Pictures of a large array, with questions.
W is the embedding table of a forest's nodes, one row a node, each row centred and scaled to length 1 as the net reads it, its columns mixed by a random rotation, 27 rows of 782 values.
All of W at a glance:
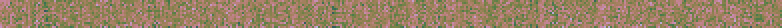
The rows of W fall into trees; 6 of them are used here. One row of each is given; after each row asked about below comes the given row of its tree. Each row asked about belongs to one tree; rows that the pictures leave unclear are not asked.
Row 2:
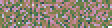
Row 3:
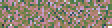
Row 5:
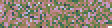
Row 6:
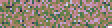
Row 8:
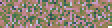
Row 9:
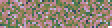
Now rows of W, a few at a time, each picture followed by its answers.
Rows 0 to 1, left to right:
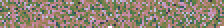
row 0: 9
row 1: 3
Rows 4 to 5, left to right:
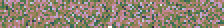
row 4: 3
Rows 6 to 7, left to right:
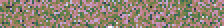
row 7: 9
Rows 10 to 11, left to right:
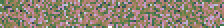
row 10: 6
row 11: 2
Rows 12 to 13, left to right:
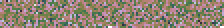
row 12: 8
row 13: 9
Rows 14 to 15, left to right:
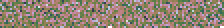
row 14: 6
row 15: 5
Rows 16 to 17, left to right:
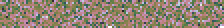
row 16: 9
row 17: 6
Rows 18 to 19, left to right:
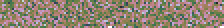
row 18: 5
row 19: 6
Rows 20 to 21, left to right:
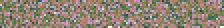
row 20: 6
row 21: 5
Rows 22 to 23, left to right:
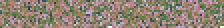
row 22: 8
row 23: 8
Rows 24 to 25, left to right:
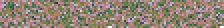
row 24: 5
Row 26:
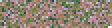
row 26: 9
